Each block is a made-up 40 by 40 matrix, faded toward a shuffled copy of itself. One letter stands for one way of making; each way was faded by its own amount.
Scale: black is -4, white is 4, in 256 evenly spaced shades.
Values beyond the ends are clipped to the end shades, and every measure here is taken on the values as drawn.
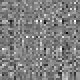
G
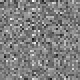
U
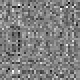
G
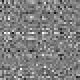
U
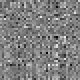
G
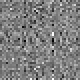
U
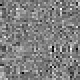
U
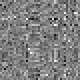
G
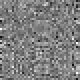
U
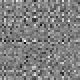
G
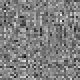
U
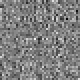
U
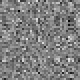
U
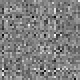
G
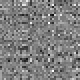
G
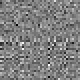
G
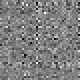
G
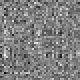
U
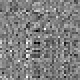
G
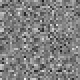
U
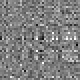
G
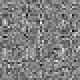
U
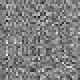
U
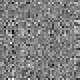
G
